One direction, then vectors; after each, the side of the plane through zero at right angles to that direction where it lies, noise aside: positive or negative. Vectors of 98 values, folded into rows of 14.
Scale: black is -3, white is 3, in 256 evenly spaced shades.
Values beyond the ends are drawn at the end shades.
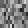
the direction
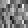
negative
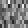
negative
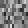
positive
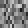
positive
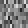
positive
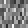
negative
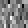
positive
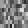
negative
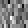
positive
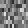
negative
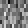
negative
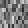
positive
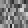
negative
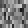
positive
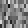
positive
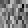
positive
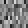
negative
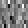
negative
